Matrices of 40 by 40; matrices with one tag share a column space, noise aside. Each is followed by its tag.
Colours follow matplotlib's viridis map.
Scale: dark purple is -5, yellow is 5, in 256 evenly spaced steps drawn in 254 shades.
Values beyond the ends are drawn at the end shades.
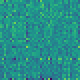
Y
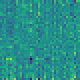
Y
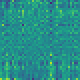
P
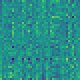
Y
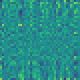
P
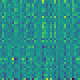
Y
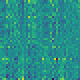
Y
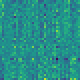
Y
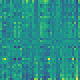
Y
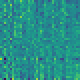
Y
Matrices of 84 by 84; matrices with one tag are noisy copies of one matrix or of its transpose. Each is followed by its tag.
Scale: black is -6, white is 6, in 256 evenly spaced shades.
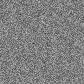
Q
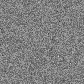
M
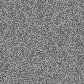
M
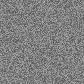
M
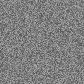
M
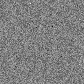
Q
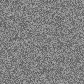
Q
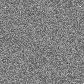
M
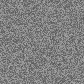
M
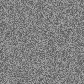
M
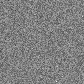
M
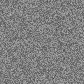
Q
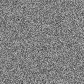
Q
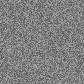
M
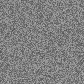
M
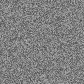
Q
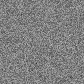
M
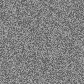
Q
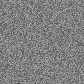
M
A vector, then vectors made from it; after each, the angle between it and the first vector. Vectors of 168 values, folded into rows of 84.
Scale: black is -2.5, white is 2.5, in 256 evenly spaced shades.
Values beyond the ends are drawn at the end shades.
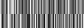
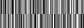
partly opposed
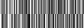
nearly parallel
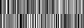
partly opposed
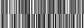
nearly parallel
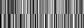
nearly opposite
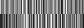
orthogonal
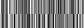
nearly parallel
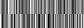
nearly parallel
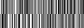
partly aligned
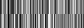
nearly opposite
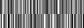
partly opposed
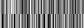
nearly parallel
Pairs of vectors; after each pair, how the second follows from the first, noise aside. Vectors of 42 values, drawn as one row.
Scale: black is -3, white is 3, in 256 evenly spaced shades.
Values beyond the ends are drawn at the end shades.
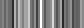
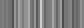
shrunk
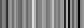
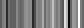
sign-scrambled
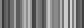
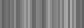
shrunk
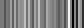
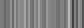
shrunk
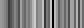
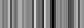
sign-scrambled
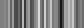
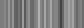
shrunk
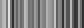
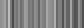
shrunk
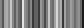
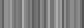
shrunk
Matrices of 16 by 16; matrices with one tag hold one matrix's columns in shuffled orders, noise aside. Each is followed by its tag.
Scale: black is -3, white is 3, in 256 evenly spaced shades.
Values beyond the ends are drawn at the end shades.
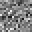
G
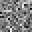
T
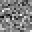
G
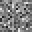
T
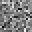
T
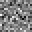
G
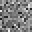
T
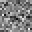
G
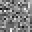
T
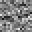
G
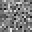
T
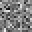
T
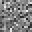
T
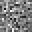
T
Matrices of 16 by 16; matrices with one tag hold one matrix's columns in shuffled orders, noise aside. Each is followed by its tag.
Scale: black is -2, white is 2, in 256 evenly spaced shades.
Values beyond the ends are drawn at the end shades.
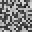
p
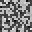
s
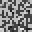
s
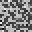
p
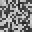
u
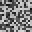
p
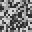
s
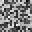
u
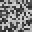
u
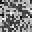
s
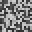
u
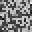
s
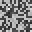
u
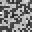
u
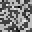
u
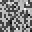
s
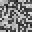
u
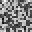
s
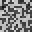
u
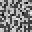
s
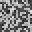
u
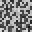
s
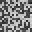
u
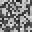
s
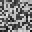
p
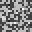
p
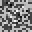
p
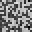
s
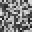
s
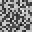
p
